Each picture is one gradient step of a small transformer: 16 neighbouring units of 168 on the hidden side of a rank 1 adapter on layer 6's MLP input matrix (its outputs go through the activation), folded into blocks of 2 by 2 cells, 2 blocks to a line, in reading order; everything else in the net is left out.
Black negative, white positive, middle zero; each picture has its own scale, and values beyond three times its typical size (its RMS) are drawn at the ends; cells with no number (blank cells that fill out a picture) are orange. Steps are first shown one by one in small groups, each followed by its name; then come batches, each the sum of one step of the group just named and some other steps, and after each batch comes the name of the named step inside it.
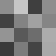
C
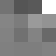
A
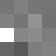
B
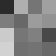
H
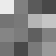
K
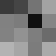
A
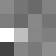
B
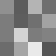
K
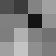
A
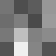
C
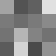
A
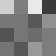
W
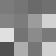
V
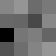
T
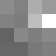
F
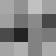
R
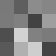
T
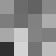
V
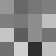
V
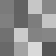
F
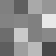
F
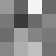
W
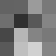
T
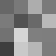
F
